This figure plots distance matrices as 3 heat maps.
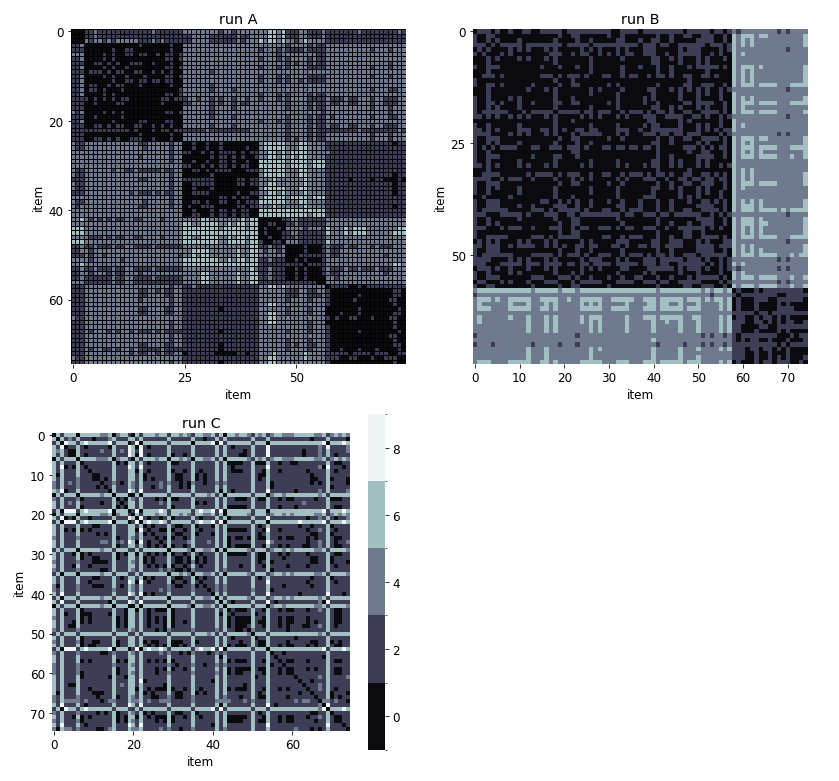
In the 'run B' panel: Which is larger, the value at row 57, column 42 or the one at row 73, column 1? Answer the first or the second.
the second
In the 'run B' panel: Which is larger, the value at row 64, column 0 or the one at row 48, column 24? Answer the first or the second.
the first
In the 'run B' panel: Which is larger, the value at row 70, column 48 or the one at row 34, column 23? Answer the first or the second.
the first
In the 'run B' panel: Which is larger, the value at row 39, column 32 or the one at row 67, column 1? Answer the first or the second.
the second
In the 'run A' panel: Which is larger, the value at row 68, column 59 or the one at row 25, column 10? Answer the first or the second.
the second
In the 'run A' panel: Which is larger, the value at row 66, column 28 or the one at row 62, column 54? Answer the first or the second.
the second
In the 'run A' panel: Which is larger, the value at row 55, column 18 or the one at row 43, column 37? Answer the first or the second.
the second
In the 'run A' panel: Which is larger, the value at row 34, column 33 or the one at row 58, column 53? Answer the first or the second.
the second
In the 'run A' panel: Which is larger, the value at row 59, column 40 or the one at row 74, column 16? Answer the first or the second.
the second
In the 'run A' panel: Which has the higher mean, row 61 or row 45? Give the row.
45
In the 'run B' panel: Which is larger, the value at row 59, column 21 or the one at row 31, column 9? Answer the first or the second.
the first
